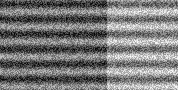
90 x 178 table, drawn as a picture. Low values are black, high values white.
Horizontal stripes repeat 6 times down the table. On average the colour sits 50% of the way up the scale. A vertical seam about 60% of the way across splits the table, and the right part is higher.
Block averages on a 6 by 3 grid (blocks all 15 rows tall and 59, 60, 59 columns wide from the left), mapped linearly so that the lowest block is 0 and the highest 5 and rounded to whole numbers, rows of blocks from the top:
015 | 015 | 015 | 015 | 015 | 015
